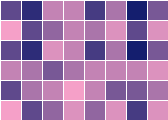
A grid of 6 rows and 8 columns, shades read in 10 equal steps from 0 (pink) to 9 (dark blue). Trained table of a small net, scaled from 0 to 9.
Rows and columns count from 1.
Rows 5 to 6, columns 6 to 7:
5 5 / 1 7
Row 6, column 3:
4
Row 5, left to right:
6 3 2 0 2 5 5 3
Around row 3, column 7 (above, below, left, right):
6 2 3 5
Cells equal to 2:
10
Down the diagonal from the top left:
6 6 1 3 2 1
